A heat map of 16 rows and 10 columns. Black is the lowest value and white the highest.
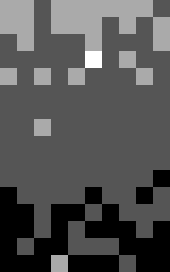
Average level on the scale: 30%. Stripes: none. Calmest part: centre. Slope: up to the top. Odd rows or columns: none.
